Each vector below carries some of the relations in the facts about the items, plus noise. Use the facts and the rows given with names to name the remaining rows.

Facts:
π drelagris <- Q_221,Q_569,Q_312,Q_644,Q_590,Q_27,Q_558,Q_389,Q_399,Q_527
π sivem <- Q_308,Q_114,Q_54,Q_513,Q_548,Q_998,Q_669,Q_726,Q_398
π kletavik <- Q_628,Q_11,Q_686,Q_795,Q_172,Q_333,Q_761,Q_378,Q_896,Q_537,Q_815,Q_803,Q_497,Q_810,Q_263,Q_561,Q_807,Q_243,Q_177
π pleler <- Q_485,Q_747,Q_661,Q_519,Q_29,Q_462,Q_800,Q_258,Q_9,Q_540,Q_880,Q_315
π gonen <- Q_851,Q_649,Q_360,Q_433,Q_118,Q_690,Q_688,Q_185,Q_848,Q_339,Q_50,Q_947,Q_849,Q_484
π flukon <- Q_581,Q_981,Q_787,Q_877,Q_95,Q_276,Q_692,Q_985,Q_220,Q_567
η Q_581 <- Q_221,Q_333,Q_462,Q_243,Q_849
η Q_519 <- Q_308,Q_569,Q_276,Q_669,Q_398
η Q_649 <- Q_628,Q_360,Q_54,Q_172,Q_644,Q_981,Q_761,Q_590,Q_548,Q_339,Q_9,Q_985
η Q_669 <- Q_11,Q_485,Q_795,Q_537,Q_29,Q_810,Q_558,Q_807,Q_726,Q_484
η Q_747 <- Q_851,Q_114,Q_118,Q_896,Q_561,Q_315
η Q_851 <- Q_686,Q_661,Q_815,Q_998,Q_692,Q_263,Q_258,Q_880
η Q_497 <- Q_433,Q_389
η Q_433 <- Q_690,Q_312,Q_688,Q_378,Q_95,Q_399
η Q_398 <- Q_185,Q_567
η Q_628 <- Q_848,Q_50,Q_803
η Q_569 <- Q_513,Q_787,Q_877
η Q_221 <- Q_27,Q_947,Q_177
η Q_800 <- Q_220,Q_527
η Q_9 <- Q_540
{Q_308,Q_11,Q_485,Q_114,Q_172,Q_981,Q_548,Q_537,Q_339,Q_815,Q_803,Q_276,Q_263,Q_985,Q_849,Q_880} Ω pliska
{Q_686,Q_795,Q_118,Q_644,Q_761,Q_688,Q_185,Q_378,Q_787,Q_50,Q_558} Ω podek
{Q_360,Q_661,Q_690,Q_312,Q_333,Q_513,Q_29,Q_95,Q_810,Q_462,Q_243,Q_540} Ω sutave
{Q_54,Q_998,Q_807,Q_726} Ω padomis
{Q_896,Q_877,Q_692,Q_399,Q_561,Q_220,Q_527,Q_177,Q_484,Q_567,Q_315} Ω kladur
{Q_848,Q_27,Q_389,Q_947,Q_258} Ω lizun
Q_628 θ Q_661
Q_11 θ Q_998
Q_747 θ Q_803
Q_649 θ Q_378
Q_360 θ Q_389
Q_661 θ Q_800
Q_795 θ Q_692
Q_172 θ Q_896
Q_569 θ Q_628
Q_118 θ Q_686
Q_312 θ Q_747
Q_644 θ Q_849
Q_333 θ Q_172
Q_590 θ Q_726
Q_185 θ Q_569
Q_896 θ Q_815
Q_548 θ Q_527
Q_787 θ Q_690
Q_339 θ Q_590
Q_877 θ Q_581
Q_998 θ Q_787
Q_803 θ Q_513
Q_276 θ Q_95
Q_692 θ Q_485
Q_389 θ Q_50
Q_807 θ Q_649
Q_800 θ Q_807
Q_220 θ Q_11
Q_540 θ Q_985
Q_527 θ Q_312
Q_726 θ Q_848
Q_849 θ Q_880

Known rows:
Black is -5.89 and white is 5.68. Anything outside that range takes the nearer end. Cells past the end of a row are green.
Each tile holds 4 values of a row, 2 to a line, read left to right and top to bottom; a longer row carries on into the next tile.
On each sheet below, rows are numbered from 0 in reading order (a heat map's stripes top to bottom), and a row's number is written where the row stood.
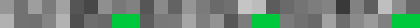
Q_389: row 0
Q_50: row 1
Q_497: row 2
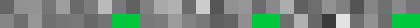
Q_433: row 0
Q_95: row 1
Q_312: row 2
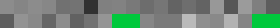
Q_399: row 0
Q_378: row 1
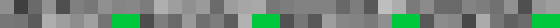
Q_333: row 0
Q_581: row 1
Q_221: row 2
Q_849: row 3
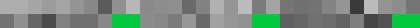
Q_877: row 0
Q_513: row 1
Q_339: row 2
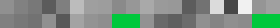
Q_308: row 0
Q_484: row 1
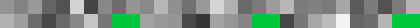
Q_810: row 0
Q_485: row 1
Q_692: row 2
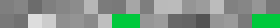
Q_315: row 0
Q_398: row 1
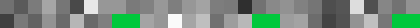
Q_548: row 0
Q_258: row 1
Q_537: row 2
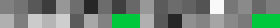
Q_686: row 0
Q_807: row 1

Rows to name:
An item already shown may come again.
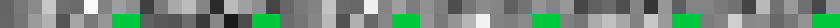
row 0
Q_540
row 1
Q_649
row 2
Q_540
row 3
Q_118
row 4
Q_561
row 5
Q_114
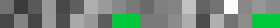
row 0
Q_172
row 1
Q_540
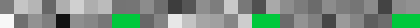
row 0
Q_519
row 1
Q_880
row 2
Q_849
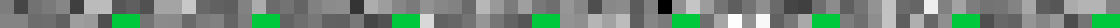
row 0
Q_803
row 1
Q_848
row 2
Q_339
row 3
Q_185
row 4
Q_998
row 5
Q_851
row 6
Q_540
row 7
Q_360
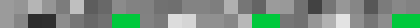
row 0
Q_569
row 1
Q_315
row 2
Q_118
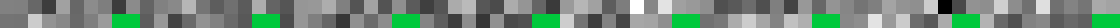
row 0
Q_114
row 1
Q_644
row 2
Q_54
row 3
Q_628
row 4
Q_669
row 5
Q_561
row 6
Q_661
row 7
Q_787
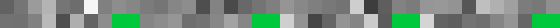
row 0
Q_540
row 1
Q_177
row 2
Q_795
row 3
Q_726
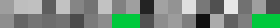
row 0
Q_567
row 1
Q_9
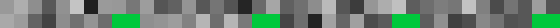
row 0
Q_558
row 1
Q_896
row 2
Q_590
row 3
Q_644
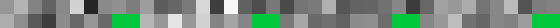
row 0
Q_558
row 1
Q_747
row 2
Q_761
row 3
Q_462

